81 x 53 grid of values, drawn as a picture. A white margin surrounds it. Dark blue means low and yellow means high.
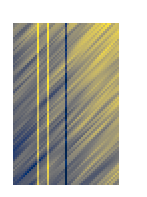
Odd lines: columns 13, 18 and 27. Ninth with the lowest average: bottom left. Slope: up to the top right. Ninth with the highest average: top right.
